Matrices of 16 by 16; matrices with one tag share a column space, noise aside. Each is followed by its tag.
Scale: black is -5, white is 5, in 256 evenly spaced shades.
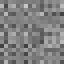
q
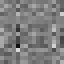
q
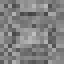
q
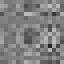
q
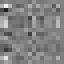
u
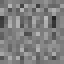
u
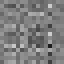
q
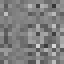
q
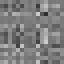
q
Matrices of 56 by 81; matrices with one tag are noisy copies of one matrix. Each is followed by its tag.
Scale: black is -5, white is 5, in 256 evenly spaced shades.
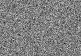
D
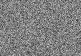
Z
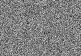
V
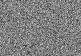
Z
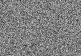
Z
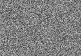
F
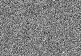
V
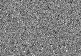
Z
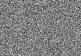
V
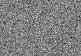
D
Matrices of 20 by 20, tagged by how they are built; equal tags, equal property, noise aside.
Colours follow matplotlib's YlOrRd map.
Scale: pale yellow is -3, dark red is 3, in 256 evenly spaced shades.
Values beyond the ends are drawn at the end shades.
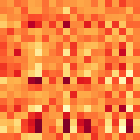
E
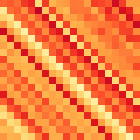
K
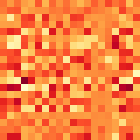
E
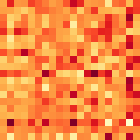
E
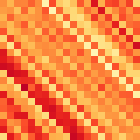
K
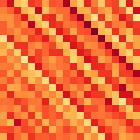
K
